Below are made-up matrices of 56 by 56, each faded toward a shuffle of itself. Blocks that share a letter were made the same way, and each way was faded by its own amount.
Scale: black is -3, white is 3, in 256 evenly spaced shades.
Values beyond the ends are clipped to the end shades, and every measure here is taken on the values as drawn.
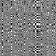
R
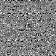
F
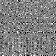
F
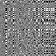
R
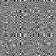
R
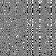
R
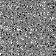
F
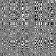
R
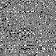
F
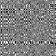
R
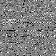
F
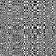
R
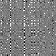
R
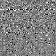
F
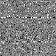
F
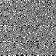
F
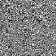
F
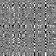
R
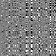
R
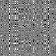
R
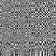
R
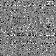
F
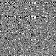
F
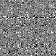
F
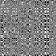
R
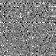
F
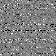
F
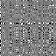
R
